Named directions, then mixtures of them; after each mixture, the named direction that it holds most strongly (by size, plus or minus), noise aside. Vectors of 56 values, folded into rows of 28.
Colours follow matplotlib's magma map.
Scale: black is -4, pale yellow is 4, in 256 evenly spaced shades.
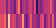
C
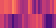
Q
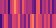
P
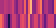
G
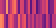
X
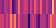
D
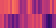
Q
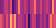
D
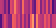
P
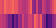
Q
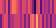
P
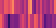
Q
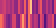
G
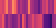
Q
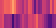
Q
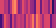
P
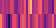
G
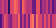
P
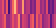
P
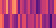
X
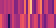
G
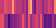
Q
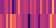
D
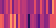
D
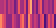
G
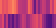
Q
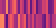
X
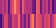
P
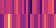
G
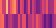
X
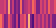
P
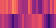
Q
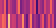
C
